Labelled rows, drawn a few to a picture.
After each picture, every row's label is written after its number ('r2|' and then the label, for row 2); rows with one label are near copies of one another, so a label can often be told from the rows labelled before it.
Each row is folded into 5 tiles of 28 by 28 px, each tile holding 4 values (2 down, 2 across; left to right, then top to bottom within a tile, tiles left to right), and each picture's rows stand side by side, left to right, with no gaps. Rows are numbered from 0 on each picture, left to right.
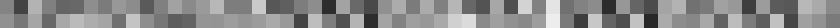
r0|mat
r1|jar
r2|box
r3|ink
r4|box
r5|box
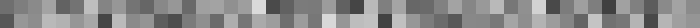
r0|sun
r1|jar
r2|sun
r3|jar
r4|box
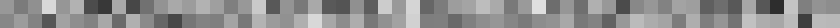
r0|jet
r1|jar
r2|ink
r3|jar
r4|mat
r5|sun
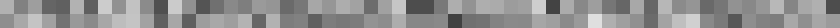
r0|ink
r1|mat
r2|jar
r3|jar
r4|ink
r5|jar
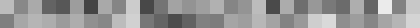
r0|ink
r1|jar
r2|ink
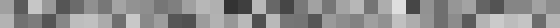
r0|mat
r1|jet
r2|jar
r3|mat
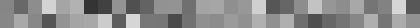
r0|jet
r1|jar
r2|jar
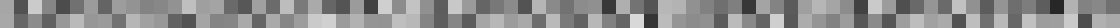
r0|mat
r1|jet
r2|ink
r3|mat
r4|box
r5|box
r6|mat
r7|sun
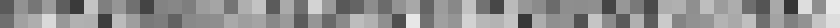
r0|sun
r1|jar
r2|mat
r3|sun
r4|box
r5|ink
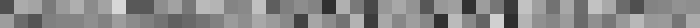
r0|jar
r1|jar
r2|box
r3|box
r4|mat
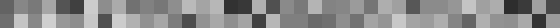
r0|sun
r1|jet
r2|jar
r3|jet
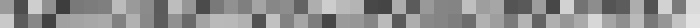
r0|mat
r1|mat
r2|jet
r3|jet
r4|ink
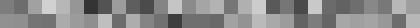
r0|jet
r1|jar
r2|mat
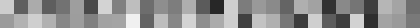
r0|ink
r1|sun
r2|box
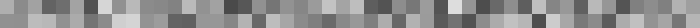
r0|ink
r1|jet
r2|jet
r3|mat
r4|mat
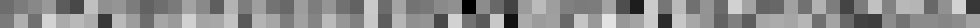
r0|sun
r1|sun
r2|sun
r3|box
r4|sun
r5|mat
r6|jar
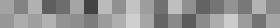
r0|ink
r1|mat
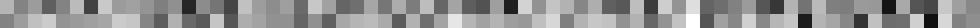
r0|ink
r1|box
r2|mat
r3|ink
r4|ink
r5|sun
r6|box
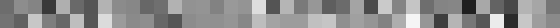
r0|box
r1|jar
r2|ink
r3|box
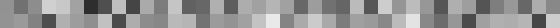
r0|jet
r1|ink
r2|ink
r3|mat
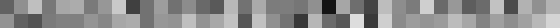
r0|jar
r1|sun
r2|box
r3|ink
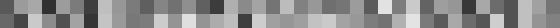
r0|box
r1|sun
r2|ink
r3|box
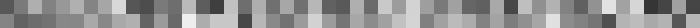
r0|jar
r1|sun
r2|ink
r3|ink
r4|jet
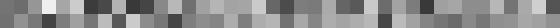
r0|jet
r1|jar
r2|sun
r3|jar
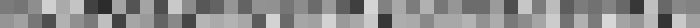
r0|jet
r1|mat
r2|sun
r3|ink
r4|sun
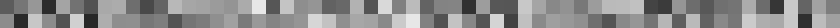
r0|box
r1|jar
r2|ink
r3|box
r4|jet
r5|sun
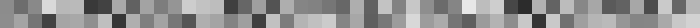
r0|jet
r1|jet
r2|ink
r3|jet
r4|ink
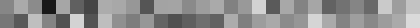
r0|box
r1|jar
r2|ink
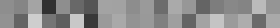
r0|box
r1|mat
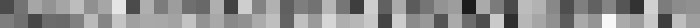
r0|jar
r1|ink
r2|sun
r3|box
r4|sun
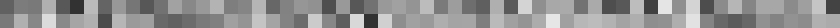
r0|sun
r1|jar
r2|box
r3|ink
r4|ink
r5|jar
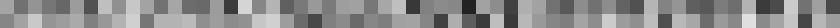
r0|ink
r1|ink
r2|jar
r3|box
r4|sun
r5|sun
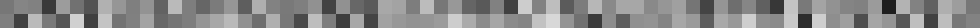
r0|box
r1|mat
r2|box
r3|ink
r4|jar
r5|sun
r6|box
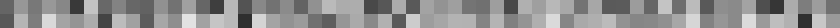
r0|sun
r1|sun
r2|jet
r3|ink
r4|ink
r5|sun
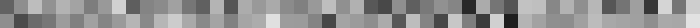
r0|jar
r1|ink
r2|jet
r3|box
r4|ink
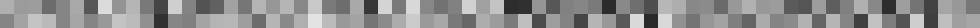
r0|ink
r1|mat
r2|ink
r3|jet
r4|box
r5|jet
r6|box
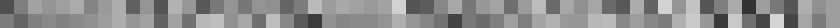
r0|jar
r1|mat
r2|jar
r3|jar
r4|ink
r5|box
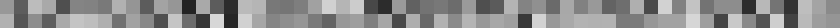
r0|mat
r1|box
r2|jet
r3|sun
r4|ink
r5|box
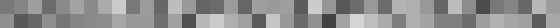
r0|jar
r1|mat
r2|mat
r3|mat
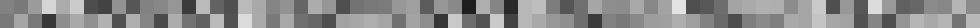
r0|jet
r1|box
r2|mat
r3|box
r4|jar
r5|jar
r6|mat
